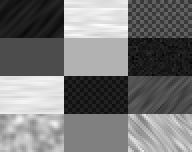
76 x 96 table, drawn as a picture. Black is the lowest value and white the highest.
It is made of 4 by 3 panels. Panel 1,1: very low, slanting up to the right, faint in contrast. Panel 1,2: very high, streaked across, faint in contrast. Panel 1,3: low, checkered. Panel 2,1: low, flat. Panel 2,2: high, flat. Panel 2,3: very low, fine-grained, faint in contrast. Panel 3,1: very high, streaked across, faint in contrast. Panel 3,2: very low, checkered, faint in contrast. Panel 3,3: low, slanting up to the right, faint in contrast. Panel 4,1: high, blotchy. Panel 4,2: middling, flat. Panel 4,3: high, slanting down to the right.
